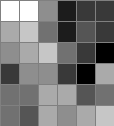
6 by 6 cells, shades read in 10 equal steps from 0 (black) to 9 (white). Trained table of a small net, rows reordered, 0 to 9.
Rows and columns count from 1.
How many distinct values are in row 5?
3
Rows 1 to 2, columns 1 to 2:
9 9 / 6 7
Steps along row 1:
same down down up same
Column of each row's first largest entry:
1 2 3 6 3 6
